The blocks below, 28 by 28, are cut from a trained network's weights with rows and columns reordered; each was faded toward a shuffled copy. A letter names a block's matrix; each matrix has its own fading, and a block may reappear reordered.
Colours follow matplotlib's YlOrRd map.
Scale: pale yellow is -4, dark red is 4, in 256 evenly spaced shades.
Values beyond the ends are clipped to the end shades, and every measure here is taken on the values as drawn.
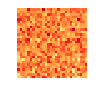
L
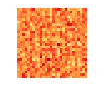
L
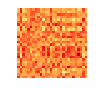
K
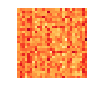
L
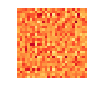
K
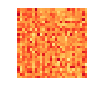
L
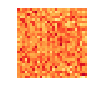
L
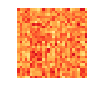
K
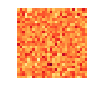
L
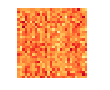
L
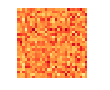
L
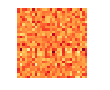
K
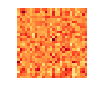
K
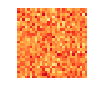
L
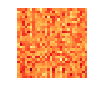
L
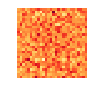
L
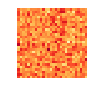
L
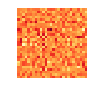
K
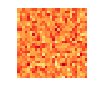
L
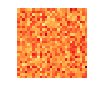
L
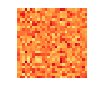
K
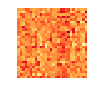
L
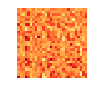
K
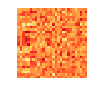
K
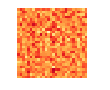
L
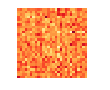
L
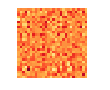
K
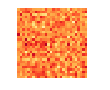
K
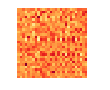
K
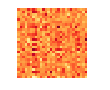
K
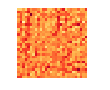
L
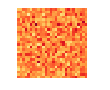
L
